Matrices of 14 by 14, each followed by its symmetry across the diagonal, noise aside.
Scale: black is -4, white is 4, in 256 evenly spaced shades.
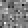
antisymmetric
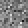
antisymmetric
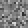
antisymmetric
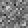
symmetric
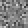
antisymmetric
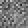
symmetric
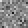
symmetric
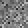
symmetric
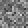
symmetric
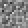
symmetric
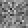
antisymmetric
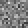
symmetric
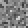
symmetric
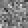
antisymmetric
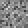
symmetric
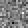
antisymmetric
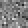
antisymmetric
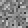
symmetric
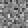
antisymmetric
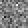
antisymmetric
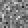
symmetric
